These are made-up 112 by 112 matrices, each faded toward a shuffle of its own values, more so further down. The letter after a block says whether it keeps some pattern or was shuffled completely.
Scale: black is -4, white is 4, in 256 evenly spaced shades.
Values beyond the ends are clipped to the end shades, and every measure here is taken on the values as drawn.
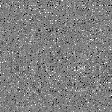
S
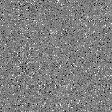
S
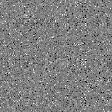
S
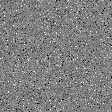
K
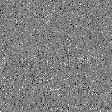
S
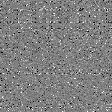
S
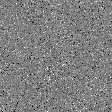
K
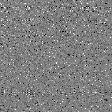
S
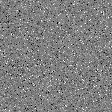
K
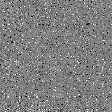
S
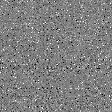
S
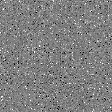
S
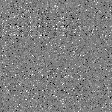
S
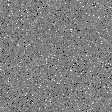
K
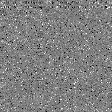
S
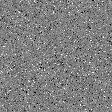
K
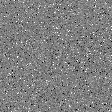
K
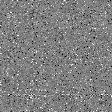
S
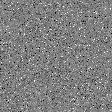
K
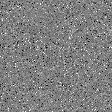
S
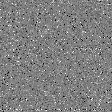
S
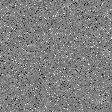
K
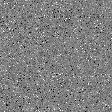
S
